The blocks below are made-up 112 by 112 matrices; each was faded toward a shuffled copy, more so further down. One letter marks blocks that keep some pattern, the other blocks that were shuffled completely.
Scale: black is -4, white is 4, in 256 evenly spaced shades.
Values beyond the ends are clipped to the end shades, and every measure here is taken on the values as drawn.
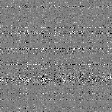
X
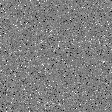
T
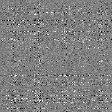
X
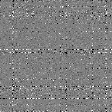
X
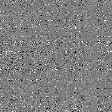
X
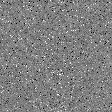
T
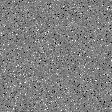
T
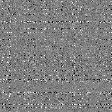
X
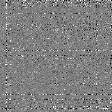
X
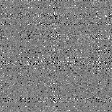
X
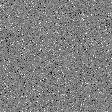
T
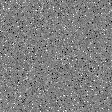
T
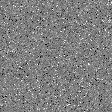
T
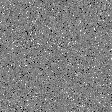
T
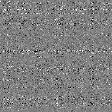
X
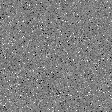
T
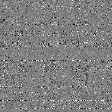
X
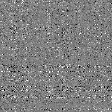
X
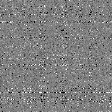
X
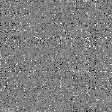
X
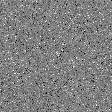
T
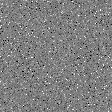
T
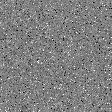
T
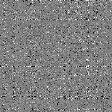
X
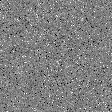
T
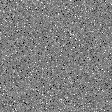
T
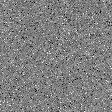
T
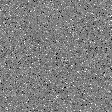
T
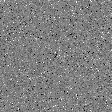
T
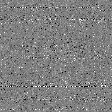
X
